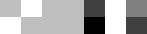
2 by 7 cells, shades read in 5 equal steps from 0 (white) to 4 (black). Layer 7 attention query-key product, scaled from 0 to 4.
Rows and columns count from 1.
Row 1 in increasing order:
0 0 1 1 1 2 3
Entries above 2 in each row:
1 2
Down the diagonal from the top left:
1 1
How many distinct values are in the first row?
4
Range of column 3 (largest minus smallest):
0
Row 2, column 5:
4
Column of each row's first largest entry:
5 5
